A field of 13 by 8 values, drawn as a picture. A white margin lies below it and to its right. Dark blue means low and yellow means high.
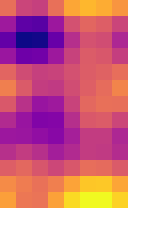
Ninth with the highest average: bottom right. Average level on the scale: 50%. Ninth with the lowest average: top left. Calmest part: middle right. Lone odd cells: none.
